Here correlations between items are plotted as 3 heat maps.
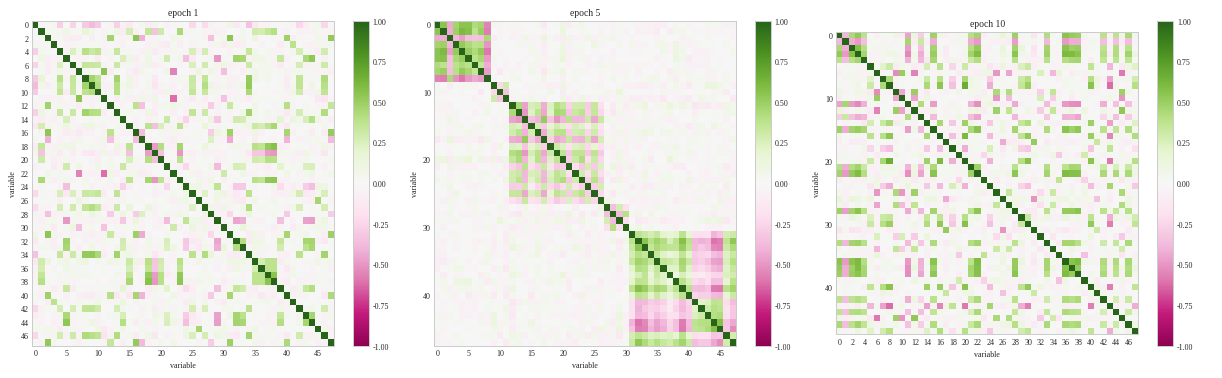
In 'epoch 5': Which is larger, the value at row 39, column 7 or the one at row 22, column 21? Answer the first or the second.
the first
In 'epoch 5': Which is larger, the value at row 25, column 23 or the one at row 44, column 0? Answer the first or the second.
the first
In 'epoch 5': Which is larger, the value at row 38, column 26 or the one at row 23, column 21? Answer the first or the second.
the first
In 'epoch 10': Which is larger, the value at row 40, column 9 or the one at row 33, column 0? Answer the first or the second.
the second
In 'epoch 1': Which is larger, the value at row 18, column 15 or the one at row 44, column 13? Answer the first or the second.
the first
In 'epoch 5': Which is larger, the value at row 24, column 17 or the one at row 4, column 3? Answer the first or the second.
the second
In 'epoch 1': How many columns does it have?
48
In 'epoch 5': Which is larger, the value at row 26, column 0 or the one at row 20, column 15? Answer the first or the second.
the second
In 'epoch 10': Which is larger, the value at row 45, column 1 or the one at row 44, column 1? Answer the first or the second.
the first
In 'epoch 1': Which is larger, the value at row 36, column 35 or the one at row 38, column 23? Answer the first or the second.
the second
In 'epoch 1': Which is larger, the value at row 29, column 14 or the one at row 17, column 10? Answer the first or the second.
the second
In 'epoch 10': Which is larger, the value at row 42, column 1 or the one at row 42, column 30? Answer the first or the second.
the second
